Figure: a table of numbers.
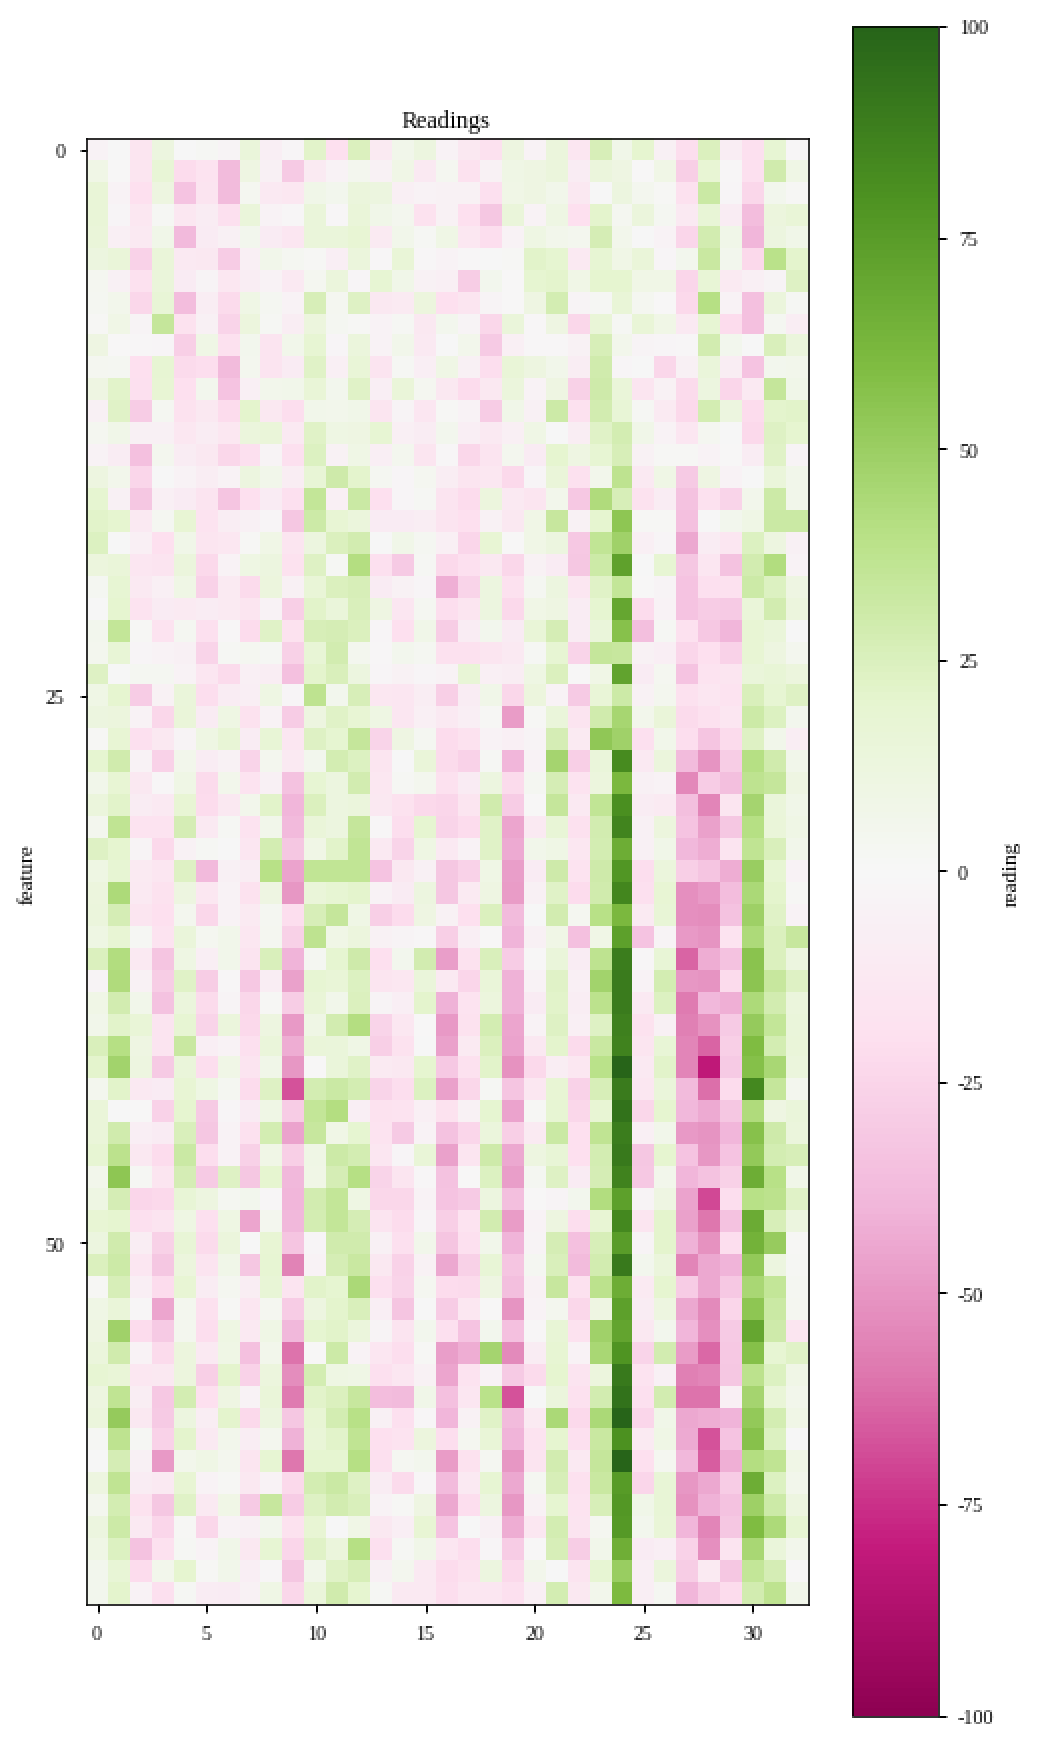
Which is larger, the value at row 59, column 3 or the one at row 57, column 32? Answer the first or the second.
the second
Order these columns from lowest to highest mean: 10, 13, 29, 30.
29, 13, 10, 30
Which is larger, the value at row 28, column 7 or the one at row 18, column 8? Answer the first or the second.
the second
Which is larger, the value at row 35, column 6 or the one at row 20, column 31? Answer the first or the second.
the second
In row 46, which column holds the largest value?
24
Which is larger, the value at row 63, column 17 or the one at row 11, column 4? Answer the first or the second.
the first
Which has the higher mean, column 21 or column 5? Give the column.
21
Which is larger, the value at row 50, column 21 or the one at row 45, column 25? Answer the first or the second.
the first
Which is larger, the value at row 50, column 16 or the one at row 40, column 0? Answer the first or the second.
the second
